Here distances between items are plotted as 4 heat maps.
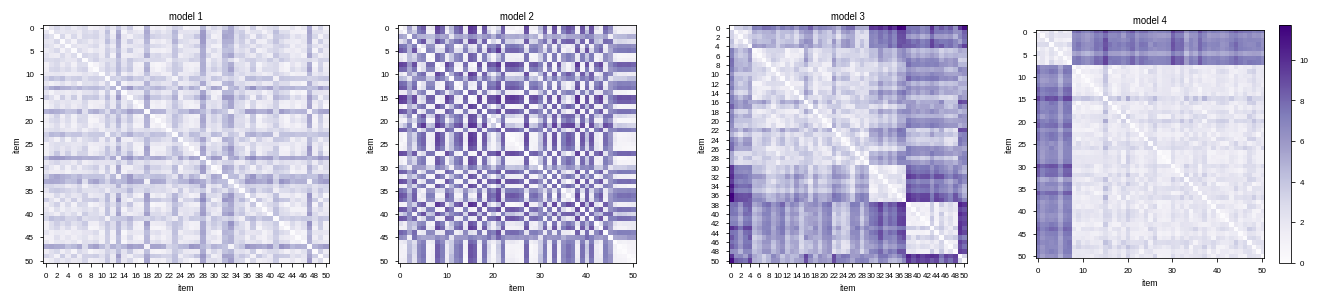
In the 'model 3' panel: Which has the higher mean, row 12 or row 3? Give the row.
3
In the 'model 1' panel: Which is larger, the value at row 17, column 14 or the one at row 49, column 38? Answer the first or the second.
the second
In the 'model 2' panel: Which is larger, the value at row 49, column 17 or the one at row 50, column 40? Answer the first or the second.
the second
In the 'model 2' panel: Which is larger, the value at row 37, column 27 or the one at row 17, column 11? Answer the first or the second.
the second
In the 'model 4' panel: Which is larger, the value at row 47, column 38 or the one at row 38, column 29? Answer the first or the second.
the first
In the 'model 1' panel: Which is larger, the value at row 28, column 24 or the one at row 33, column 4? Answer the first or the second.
the first
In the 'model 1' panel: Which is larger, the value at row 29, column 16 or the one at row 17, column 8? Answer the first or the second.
the first
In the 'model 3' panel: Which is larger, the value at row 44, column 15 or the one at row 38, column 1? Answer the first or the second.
the second
